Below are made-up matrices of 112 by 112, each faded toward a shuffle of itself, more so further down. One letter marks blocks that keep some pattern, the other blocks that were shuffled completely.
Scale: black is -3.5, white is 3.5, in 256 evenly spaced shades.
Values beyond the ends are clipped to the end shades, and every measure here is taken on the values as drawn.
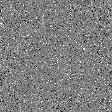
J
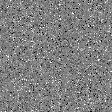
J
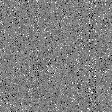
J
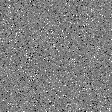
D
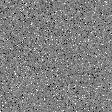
D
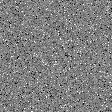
D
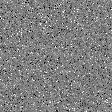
D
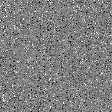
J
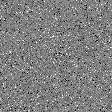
D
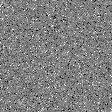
D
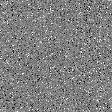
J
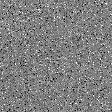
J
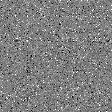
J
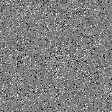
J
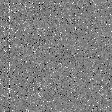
J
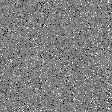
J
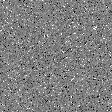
D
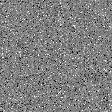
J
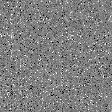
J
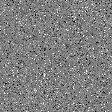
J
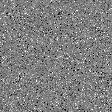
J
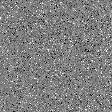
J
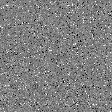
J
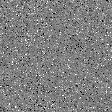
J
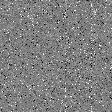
J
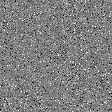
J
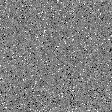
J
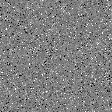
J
